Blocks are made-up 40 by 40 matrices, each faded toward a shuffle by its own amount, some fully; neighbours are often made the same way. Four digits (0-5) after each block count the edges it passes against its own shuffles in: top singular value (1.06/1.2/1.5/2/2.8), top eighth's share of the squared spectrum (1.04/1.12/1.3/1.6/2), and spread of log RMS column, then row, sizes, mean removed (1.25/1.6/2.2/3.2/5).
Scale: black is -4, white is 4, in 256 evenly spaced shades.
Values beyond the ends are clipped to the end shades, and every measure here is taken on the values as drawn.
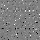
3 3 1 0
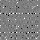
4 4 1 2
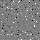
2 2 0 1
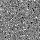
0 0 0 0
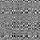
4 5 2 3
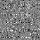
3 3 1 2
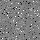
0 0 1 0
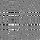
5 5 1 3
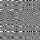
4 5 2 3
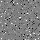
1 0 0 0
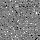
2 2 0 0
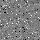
1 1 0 0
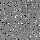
0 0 0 1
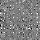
2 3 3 2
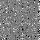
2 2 2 0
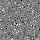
0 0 0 0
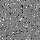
0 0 0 0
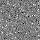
1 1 0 0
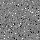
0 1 0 0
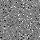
1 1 1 0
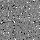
1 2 1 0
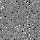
3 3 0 0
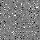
3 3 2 1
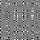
4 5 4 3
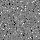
0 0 0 0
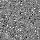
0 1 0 0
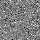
0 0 1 0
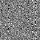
1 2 2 0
